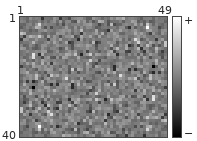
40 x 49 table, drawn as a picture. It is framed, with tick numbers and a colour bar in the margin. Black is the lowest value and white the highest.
No row or column stands out. There is no overall slope. The distribution is heavy-tailed on both sides. There is no seam. The texture is fine-grained noise. It looks the same turned upside down. There are no regular stripes.
